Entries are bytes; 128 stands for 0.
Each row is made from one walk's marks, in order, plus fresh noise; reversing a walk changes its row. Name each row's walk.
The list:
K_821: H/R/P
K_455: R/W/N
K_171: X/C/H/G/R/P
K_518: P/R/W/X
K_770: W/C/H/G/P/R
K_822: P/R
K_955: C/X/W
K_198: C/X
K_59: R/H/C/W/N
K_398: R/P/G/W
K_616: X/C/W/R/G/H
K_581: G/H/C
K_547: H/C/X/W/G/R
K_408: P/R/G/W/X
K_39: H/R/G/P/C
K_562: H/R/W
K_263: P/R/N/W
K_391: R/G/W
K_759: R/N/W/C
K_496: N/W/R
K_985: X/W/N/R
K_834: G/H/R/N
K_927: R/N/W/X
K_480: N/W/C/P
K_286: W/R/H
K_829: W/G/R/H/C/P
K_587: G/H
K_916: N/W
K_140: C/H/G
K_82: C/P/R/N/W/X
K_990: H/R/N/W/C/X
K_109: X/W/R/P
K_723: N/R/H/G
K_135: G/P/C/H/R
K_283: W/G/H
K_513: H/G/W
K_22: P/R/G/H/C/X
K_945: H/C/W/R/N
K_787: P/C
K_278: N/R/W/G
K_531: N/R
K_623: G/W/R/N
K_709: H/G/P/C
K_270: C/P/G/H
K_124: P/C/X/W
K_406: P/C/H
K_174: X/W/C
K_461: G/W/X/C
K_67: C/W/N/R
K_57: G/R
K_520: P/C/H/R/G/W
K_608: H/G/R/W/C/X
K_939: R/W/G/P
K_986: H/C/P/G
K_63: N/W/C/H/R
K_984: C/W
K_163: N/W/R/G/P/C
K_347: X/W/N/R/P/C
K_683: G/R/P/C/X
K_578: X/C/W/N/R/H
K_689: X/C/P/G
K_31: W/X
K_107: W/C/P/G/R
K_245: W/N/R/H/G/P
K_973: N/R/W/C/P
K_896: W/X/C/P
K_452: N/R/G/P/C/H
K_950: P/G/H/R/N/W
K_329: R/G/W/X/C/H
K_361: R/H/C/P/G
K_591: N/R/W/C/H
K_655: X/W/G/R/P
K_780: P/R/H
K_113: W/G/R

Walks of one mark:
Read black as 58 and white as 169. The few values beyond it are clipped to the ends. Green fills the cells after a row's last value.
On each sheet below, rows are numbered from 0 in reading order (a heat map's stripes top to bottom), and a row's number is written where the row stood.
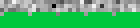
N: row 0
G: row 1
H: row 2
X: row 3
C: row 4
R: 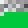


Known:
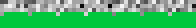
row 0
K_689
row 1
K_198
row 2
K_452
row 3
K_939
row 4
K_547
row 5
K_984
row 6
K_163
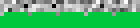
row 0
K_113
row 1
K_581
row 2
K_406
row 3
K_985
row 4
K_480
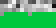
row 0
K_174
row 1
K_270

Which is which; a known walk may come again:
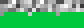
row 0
K_31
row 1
K_973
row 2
K_689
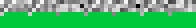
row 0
K_531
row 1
K_927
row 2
K_140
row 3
K_63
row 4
K_283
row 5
K_286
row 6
K_124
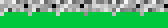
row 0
K_939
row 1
K_113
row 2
K_329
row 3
K_406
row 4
K_723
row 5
K_829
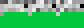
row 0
K_270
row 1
K_950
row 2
K_452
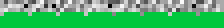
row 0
K_39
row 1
K_655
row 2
K_591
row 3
K_22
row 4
K_547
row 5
K_984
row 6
K_278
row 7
K_955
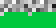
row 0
K_455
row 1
K_163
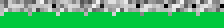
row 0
K_780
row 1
K_107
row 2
K_822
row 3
K_985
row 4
K_398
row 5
K_581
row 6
K_461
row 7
K_834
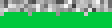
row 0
K_821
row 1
K_198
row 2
K_174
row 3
K_263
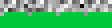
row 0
K_245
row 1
K_480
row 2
K_608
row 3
K_945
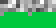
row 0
K_896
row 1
K_916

